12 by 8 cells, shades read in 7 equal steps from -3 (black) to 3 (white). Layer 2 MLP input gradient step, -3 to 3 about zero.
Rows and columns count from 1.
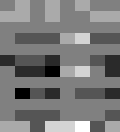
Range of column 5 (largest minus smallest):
2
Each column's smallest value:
-2 -3 -2 -3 0 -1 -1 -2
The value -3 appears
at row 7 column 4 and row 9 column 2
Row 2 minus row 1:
1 0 0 0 0 -1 1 1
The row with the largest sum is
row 12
